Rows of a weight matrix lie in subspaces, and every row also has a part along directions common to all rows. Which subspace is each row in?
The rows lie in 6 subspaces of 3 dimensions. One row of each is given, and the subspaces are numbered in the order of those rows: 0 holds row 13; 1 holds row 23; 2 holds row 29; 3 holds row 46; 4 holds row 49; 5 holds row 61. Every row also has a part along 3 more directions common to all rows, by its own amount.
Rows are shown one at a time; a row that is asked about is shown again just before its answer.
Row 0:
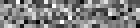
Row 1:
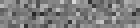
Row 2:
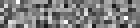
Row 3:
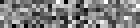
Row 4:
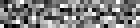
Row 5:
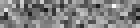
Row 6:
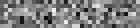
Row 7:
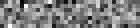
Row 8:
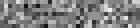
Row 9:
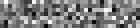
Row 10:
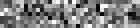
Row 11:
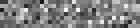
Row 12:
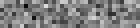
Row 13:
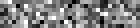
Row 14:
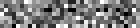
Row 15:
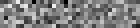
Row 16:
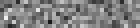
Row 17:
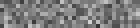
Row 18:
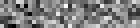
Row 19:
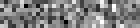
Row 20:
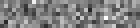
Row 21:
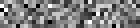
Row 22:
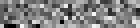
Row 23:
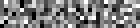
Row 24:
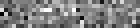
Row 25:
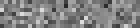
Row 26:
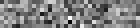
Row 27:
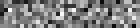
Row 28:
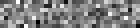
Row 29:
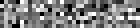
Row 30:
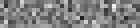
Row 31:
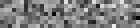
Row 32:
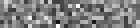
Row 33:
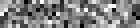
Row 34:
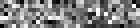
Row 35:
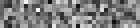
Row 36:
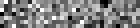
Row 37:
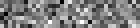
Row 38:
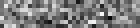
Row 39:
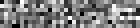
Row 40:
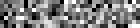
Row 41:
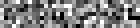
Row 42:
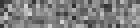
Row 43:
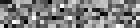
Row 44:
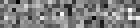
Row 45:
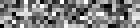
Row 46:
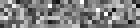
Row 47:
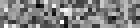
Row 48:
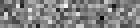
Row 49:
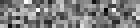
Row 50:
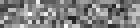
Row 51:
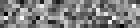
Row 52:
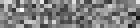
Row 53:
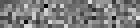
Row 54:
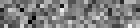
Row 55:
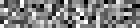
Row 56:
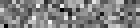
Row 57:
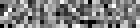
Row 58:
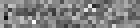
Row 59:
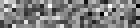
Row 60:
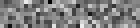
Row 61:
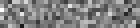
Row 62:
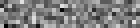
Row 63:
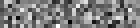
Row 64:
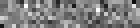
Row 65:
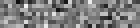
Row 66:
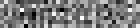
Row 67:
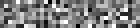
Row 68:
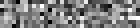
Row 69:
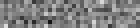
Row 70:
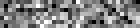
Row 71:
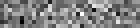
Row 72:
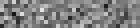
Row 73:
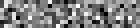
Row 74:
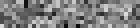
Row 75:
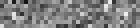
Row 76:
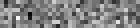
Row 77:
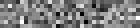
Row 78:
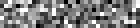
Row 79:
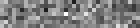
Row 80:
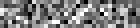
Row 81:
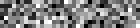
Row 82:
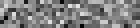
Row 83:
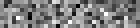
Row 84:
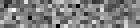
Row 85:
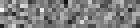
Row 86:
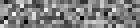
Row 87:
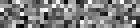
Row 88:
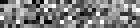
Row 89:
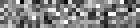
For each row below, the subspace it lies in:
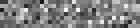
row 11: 3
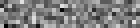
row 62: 0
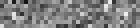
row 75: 5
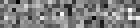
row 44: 2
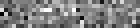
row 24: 5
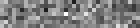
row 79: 3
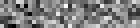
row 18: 0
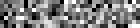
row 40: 3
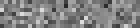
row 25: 5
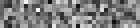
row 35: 4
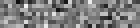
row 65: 1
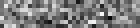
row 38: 0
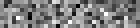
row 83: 4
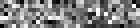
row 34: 3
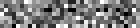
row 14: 5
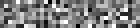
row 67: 1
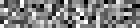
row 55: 1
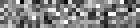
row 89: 2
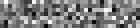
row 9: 1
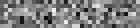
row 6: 2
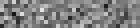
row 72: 5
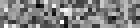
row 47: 0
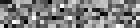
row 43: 0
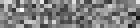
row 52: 0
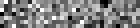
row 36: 5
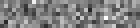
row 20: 1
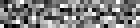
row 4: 0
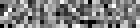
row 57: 3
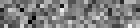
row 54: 0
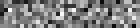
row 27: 5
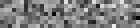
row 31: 3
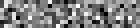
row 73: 4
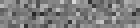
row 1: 2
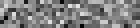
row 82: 4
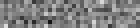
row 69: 1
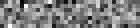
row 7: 4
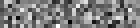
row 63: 4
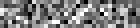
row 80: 4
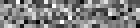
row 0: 0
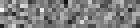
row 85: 5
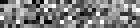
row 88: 3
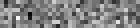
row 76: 4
